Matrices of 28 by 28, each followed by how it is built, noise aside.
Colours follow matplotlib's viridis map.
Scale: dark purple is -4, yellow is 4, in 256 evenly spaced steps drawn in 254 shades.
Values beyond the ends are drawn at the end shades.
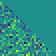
lower triangular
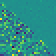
lower triangular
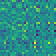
low rank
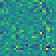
low rank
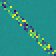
banded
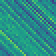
Toeplitz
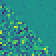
lower triangular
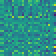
low rank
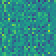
low rank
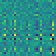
low rank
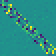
banded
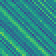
Toeplitz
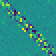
banded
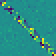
banded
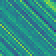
Toeplitz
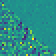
lower triangular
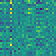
low rank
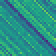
Toeplitz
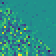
lower triangular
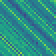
Toeplitz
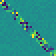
banded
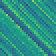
Toeplitz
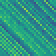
Toeplitz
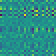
low rank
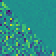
lower triangular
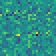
low rank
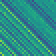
Toeplitz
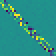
banded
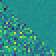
lower triangular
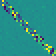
banded
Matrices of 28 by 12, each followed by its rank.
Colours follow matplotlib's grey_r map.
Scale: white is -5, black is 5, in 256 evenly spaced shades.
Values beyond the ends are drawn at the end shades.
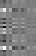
one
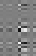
one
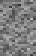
full rank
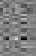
two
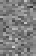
full rank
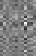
two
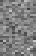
full rank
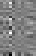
two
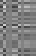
one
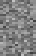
full rank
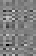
two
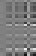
one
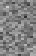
full rank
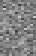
full rank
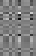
one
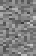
full rank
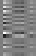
one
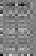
two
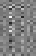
two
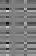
one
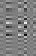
one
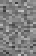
full rank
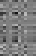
two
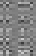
two
